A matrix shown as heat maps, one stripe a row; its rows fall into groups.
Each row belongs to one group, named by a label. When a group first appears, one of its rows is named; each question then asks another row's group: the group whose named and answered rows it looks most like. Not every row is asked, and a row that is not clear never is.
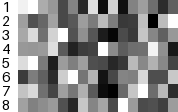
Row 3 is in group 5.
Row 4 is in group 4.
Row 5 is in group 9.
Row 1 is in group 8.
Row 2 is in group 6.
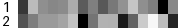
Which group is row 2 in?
4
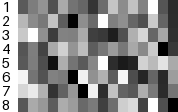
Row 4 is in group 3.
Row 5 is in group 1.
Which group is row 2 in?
4
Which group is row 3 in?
9
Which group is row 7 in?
8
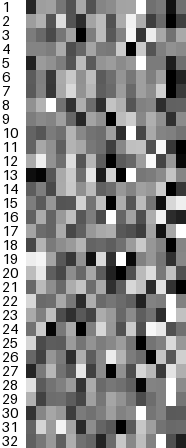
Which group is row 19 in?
8
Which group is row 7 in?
3
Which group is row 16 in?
4
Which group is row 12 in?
9
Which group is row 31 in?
5
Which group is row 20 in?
9
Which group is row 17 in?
6
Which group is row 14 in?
3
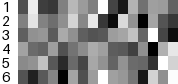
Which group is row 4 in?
6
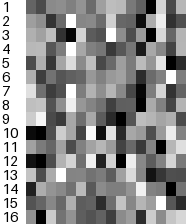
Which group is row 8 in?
5
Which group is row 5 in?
3
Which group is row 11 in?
6
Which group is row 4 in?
5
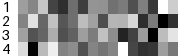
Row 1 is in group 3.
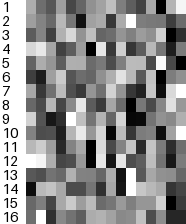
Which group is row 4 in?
8
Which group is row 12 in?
8
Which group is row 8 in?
1
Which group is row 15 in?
3
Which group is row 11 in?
8
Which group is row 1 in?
6
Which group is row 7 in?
6
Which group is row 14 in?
4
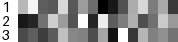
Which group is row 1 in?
9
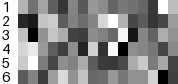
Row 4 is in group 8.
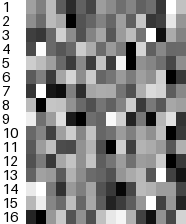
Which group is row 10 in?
3
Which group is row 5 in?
8
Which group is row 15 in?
9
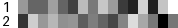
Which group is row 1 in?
6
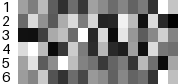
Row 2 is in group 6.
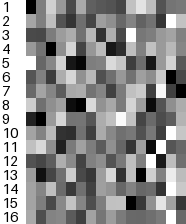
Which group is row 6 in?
3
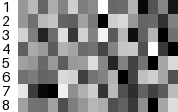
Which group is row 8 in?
6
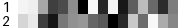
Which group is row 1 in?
8
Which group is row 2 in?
9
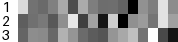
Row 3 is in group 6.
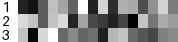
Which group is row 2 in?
5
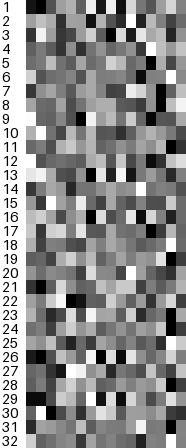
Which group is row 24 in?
3
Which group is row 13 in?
8
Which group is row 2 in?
8
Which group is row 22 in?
4
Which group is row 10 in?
9
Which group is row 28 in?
3
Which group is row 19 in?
3
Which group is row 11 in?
3
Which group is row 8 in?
6
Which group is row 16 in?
8
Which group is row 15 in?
1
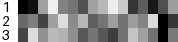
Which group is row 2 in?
3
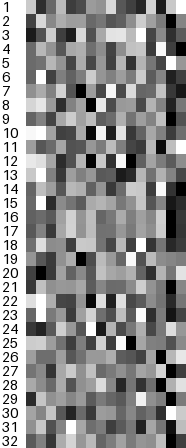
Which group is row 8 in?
8
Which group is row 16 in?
3
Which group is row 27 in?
3
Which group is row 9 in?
3
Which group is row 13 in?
9
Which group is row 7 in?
4
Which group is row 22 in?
8
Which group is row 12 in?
8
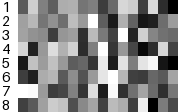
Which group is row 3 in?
8
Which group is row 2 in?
6
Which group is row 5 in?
4
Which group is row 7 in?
8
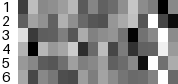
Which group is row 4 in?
1
